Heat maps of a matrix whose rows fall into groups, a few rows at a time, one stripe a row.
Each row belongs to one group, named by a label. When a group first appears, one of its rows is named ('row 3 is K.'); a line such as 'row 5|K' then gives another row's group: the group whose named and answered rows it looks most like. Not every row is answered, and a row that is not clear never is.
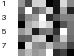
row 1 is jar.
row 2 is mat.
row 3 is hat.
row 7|mat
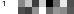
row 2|hat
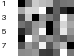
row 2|hat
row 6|mat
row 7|hat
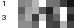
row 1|hat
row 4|hat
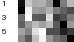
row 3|mat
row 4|mat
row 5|hat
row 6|hat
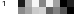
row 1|mat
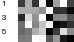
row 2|mat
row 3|hat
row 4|mat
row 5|jar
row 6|hat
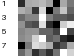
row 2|jar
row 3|hat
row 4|jar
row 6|hat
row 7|mat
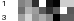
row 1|jar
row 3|mat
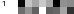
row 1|mat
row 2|hat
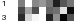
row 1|mat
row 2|hat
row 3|hat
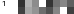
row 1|hat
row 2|jar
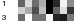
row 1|jar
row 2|jar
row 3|mat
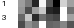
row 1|jar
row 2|jar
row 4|hat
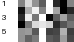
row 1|mat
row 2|mat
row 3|hat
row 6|hat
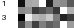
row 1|hat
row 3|mat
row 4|jar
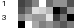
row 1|hat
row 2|mat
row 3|mat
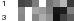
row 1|hat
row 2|mat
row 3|mat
